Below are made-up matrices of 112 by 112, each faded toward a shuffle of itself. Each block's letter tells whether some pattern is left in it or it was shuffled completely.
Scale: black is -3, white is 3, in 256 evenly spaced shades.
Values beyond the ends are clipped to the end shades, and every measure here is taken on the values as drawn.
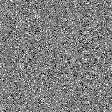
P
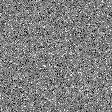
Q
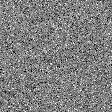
Q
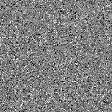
P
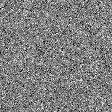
Q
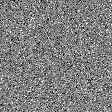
Q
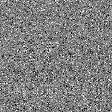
P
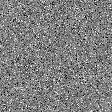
Q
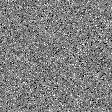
Q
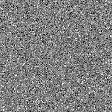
P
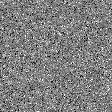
Q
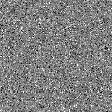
P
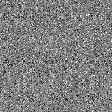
P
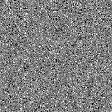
P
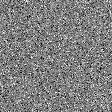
Q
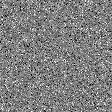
Q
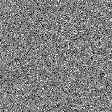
P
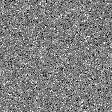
Q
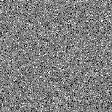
P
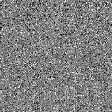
P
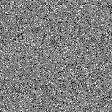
P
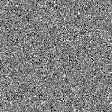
P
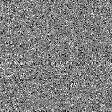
P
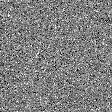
Q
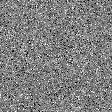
Q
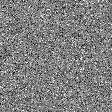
Q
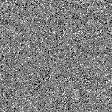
P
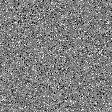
Q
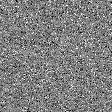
Q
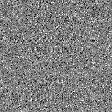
P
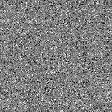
P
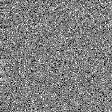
P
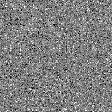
P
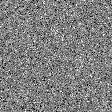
Q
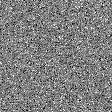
Q
